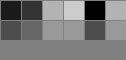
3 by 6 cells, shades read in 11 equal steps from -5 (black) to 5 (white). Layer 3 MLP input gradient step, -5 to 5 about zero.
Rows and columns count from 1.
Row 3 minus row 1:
4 3 -2 -3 5 -2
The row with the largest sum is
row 3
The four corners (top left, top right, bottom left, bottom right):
-4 2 0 0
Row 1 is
-4 -3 2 3 -5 2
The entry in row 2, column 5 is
-2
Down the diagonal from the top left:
-4 -1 0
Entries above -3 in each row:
3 6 6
